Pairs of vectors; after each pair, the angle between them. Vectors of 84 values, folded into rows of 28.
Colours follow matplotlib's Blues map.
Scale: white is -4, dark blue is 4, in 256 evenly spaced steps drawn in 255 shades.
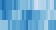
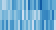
partly opposed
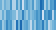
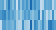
partly opposed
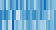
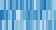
nearly parallel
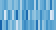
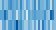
nearly opposite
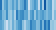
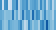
partly aligned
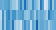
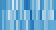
orthogonal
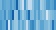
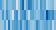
nearly opposite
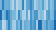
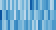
partly aligned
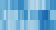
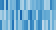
orthogonal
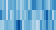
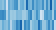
partly aligned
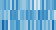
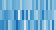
partly aligned
